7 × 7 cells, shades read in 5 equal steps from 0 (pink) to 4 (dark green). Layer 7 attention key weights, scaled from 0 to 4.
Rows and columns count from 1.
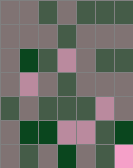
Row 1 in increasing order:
2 2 2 3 3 3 3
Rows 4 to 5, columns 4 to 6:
3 2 2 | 3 3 1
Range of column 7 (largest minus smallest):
4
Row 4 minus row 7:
0 -2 0 -1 0 -1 2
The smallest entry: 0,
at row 7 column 7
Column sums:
15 18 19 17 15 17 16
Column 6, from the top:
3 2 3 2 1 3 3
